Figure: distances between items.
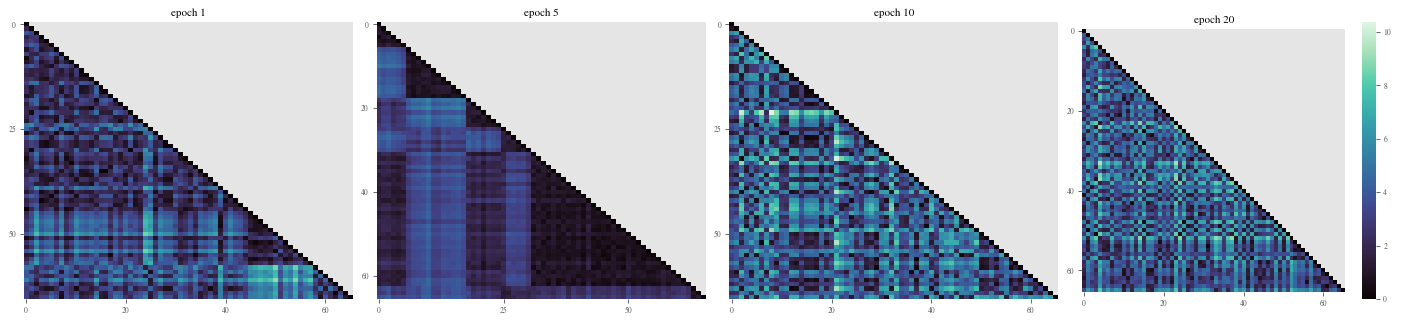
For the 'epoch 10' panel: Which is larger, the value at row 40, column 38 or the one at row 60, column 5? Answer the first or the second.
the first
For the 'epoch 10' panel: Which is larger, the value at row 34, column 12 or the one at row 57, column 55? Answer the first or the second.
the second
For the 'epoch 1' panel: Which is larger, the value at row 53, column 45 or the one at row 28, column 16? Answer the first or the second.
the second
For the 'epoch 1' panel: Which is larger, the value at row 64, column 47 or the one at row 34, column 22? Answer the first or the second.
the first
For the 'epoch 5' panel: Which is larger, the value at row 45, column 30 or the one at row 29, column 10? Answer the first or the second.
the second
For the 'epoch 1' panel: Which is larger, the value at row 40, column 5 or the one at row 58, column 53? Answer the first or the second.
the second
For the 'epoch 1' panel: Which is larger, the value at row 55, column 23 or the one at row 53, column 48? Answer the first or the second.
the first
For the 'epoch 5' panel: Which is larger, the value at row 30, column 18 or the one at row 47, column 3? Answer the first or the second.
the first
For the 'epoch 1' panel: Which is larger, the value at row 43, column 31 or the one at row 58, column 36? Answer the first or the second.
the second
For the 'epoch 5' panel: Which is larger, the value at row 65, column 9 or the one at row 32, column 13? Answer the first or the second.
the first
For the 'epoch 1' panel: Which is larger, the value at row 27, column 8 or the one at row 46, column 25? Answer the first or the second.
the second
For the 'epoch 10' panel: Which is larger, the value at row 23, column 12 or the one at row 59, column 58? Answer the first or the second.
the first
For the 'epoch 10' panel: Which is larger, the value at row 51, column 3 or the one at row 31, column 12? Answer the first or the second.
the second
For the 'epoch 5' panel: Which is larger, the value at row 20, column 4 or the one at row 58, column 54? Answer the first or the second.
the first
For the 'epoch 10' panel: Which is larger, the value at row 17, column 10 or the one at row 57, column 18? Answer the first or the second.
the second
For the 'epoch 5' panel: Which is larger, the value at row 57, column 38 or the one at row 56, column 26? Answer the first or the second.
the second
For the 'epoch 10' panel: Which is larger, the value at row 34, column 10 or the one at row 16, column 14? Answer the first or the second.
the second
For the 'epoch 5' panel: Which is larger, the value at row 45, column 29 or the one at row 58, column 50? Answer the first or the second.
the first
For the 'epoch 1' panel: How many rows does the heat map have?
66
